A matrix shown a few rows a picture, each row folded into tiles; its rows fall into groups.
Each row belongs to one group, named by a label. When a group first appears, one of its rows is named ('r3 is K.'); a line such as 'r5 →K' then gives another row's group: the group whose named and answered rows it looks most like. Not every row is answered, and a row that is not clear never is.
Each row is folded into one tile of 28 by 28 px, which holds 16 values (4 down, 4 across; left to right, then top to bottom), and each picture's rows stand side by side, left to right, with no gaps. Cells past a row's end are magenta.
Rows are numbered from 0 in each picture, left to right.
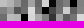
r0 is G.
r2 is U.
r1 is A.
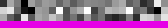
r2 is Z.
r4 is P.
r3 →Z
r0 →U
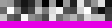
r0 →U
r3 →A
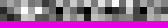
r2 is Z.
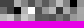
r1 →Z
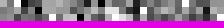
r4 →A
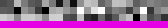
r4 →G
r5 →Z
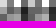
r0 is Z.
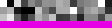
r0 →A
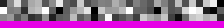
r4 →P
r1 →P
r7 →A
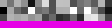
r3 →A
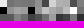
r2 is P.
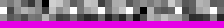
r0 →Z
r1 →U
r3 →P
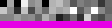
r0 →U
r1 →U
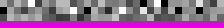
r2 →P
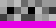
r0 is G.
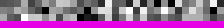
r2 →G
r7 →A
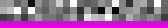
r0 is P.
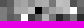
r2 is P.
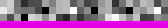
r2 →P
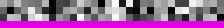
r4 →A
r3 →U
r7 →G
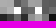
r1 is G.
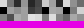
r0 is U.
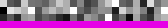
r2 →P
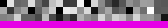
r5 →G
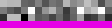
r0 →G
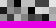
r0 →U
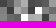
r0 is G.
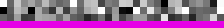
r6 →P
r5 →U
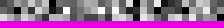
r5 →A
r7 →G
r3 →P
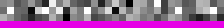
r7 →P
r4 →U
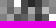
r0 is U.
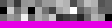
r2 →P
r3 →G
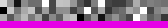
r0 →U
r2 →G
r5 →Z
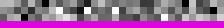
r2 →A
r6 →U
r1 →U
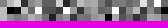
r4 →Z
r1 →G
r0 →A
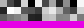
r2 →U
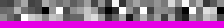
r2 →Z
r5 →Z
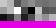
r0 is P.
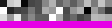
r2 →Z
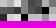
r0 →G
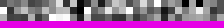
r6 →U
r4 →P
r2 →A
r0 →Z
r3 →Z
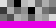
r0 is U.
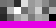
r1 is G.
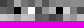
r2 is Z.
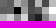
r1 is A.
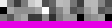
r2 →G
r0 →U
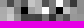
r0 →A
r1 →P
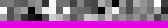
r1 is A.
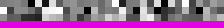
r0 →Z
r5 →A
